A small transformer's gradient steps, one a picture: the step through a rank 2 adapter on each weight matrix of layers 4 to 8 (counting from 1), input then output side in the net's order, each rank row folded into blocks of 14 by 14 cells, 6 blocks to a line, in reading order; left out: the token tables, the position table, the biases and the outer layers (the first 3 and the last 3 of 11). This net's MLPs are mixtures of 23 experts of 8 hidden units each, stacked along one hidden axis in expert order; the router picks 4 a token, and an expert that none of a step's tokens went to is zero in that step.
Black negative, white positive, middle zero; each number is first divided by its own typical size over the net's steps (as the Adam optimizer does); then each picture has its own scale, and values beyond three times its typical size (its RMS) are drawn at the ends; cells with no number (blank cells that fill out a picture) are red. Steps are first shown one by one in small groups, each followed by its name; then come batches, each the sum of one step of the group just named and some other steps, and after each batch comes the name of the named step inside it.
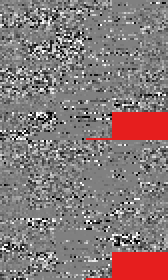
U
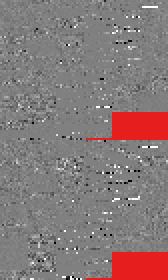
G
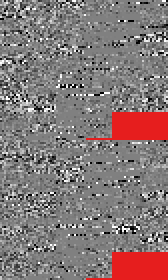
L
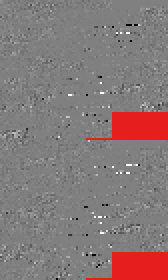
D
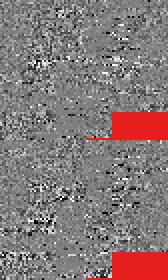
U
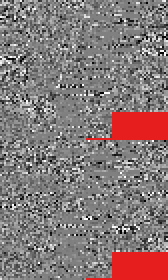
L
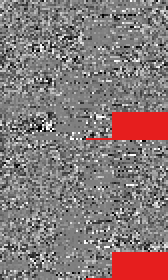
U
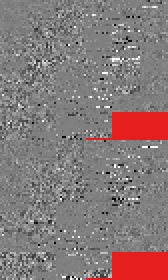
G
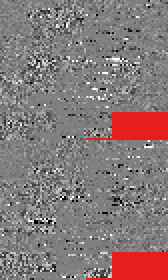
U
